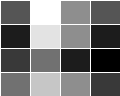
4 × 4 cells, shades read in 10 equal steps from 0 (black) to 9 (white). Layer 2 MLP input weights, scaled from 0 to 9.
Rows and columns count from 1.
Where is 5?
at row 1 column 3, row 2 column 3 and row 4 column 3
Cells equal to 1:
3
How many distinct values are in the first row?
3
